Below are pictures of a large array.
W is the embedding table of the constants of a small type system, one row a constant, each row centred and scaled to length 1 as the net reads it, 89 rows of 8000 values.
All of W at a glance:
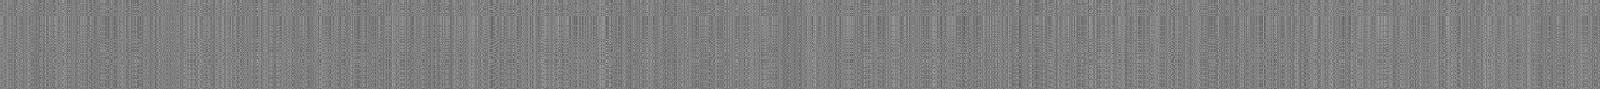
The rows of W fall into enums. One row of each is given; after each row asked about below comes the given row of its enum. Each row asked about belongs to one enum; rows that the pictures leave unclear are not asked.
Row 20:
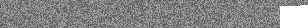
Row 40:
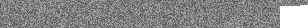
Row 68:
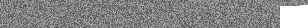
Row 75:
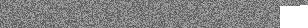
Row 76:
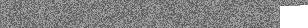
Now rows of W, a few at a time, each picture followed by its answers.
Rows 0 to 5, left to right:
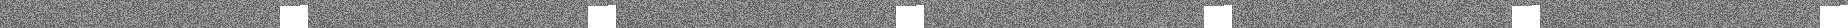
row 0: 75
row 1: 75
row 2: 75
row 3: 40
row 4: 76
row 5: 75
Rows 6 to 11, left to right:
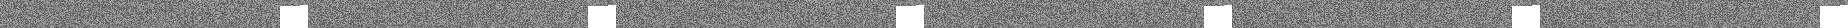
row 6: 68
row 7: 75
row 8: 68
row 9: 68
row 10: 75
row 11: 75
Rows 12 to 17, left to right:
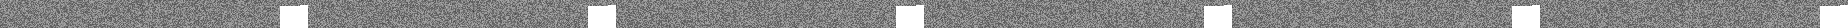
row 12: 20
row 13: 68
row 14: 75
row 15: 68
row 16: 20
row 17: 20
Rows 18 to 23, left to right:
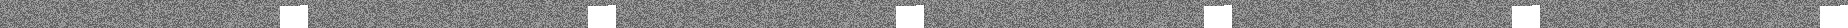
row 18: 20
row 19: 20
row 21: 40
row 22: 20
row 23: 20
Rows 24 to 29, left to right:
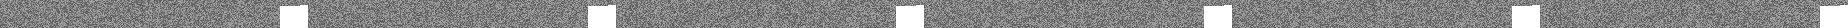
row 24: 20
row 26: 76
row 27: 20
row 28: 20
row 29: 76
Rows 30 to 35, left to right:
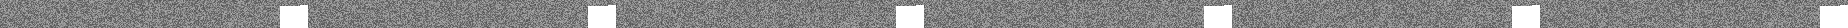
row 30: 20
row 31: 75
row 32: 40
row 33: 20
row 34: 76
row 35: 20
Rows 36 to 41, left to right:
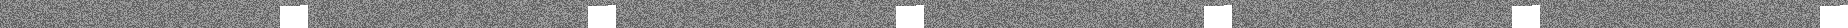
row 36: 75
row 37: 76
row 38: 20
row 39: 68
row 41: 68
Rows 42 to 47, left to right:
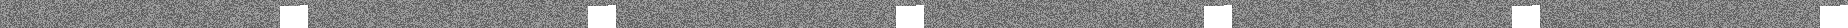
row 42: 76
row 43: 20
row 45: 68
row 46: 20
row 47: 75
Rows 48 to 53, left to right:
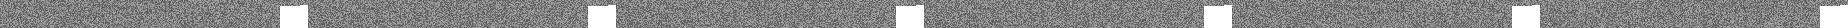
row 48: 68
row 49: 75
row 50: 75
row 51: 75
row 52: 68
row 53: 40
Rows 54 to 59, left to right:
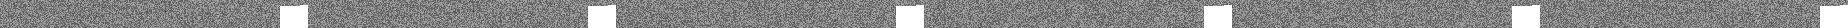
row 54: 68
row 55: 68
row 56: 75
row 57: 76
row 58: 20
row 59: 68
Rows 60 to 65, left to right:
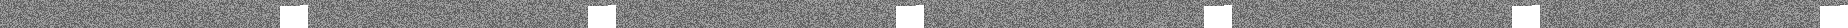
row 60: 68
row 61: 68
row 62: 68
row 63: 40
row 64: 68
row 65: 76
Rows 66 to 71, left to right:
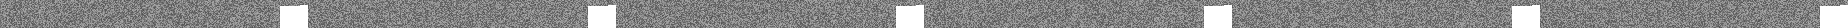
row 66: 76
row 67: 75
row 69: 76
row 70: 20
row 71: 75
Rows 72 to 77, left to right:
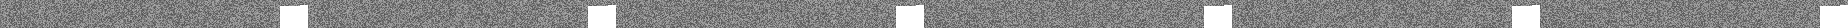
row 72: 76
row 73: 76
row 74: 68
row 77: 75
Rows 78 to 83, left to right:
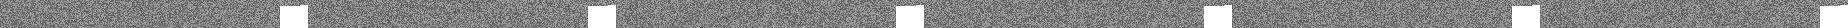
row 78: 75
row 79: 68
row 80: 76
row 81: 20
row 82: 75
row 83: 76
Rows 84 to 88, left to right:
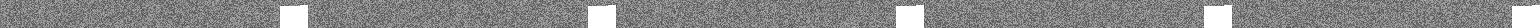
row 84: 76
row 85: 76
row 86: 40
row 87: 75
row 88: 68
